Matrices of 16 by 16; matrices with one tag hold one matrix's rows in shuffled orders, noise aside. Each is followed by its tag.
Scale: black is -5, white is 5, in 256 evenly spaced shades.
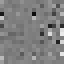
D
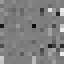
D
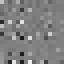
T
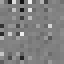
T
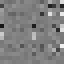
D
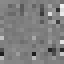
D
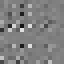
T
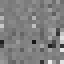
D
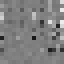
D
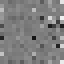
D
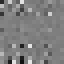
T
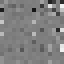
D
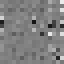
D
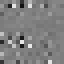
T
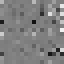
D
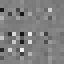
T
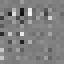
T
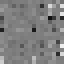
D
